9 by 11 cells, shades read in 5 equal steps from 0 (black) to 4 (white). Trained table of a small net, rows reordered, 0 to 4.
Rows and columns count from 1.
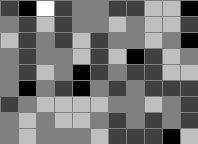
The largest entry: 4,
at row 1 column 3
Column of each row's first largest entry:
3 3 1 5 3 1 3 2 2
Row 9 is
2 3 2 2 2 3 1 1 1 0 3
